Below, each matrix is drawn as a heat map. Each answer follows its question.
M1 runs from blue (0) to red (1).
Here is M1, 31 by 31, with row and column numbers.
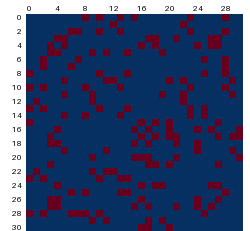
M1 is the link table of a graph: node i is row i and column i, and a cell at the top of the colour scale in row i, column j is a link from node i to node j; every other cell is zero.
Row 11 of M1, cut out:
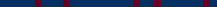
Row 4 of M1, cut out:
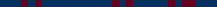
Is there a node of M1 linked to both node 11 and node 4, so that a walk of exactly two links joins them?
yes
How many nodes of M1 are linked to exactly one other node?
0
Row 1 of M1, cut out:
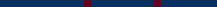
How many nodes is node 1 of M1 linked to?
2
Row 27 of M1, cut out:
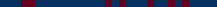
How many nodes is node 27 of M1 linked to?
7
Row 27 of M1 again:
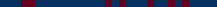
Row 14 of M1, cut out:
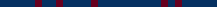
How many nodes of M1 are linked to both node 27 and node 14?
0
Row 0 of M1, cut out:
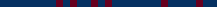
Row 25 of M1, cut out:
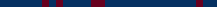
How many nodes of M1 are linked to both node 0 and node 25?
3
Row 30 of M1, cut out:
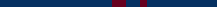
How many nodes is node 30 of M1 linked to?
3
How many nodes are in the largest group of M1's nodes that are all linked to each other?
4
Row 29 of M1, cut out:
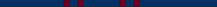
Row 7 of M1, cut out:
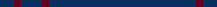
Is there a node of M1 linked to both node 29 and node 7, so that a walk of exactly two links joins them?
no
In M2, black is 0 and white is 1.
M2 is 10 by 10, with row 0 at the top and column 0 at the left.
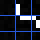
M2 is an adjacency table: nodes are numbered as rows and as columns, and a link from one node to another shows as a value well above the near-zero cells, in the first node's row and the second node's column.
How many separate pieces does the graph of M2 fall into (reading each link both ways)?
2
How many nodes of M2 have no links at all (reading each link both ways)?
1
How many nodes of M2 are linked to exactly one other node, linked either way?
5
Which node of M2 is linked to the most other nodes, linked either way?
node 4
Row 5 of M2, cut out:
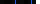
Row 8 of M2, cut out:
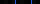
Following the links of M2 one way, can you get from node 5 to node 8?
no
